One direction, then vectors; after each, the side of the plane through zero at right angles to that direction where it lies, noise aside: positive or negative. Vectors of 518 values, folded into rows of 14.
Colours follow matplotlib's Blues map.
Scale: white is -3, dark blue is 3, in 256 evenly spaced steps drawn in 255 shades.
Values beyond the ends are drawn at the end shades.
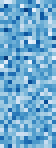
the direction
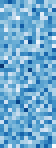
negative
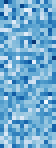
negative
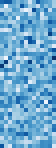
negative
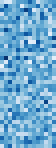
positive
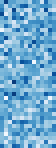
negative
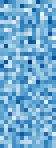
negative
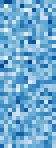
negative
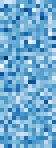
positive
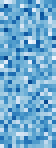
positive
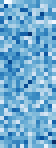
positive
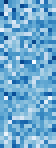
negative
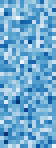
negative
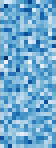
positive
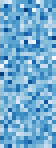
positive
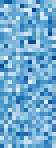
negative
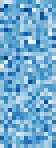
positive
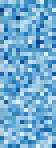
positive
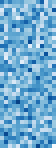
negative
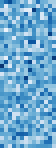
negative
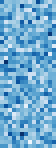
negative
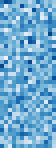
negative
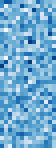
negative
